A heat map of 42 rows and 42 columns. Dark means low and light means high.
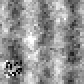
Slope: none. Odd patch: rougher, in the bottom left. Histogram: bell-shaped. Stripes: upright, repeating 3 times. Roughest part: bottom left.
